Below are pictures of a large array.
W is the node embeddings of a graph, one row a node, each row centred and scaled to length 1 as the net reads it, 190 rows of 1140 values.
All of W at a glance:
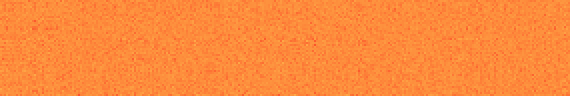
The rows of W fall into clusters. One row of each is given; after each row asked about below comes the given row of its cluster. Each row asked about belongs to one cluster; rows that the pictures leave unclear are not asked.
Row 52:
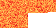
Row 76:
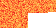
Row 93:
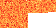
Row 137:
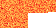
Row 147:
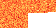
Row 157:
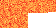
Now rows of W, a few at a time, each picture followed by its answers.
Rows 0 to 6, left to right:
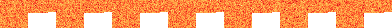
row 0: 137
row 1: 137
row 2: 147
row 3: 52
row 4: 76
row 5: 147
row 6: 52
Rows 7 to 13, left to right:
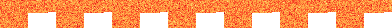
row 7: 93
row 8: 93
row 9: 76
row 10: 93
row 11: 52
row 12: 147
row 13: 93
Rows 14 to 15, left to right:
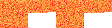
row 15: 52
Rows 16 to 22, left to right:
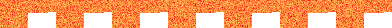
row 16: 76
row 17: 93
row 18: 93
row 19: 137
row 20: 93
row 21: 93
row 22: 137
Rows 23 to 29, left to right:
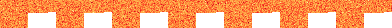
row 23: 76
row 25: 137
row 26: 76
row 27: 137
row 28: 52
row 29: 157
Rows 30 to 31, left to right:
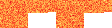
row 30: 52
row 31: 93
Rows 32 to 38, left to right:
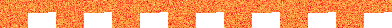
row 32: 157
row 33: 93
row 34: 147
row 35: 76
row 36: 93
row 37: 137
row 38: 93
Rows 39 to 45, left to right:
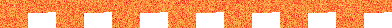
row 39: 137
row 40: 52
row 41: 76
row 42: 147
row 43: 147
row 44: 147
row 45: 137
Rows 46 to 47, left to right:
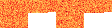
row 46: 52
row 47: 76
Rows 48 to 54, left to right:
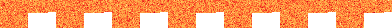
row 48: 52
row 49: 93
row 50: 137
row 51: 157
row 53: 147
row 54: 76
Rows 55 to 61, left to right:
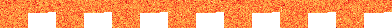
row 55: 147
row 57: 147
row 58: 147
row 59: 147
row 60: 52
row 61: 147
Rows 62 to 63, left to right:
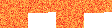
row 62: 137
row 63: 76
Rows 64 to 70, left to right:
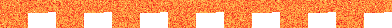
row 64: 93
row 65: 52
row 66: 137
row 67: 52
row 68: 93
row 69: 147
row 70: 76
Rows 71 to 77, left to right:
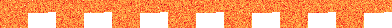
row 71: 157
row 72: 147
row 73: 137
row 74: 93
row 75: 76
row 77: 76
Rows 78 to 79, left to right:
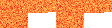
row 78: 93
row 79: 76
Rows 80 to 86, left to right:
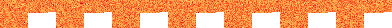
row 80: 157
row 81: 157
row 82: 52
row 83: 52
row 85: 93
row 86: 147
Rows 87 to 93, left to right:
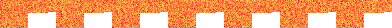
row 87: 93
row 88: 157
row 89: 157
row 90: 52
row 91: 52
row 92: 157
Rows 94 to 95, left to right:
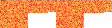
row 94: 137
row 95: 76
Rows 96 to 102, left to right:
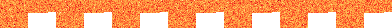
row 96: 137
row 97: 52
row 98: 52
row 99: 93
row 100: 147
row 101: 76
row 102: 137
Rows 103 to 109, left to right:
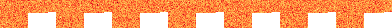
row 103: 93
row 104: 137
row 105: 137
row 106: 52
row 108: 93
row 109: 76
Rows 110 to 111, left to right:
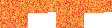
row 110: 76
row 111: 52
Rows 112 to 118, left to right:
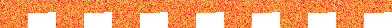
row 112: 76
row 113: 147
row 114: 157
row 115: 52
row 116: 76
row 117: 93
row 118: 76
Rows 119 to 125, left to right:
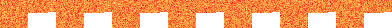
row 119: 76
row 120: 157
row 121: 93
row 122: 76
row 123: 147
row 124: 52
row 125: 157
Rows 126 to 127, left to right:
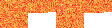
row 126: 157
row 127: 137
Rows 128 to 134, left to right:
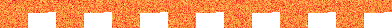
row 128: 147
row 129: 147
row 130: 52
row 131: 93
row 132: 147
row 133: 52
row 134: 52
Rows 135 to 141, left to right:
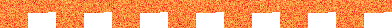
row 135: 137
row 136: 157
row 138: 52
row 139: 93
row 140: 93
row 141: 52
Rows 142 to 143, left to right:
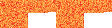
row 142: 52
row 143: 52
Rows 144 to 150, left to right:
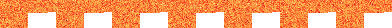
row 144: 93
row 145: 52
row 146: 157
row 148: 157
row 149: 157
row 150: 137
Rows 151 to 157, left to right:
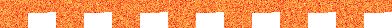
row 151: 52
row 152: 157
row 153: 147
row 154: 76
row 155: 52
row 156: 157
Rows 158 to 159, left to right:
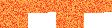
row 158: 52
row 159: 76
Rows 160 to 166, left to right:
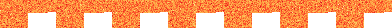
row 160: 93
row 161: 137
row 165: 93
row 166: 76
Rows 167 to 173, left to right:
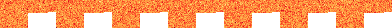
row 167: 147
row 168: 147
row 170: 93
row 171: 93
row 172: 76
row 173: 157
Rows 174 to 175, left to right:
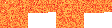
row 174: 137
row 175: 137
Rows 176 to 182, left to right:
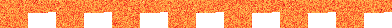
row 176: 137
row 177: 52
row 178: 76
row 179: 52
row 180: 147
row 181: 52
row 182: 52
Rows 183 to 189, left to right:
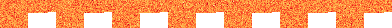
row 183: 147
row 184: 137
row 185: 52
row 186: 157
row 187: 52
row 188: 93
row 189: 137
